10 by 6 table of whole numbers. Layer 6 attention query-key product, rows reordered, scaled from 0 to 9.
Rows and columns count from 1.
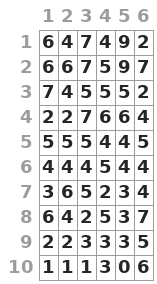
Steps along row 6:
same same up down same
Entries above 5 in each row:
3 5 1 3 0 0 1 2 0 1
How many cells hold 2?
8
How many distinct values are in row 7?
5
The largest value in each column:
7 6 7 6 9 7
